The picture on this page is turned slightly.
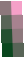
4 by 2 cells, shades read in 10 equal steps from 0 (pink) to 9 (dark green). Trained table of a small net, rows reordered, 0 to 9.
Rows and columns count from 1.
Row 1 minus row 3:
-4 -4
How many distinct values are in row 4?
2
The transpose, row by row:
4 6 8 9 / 0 3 4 6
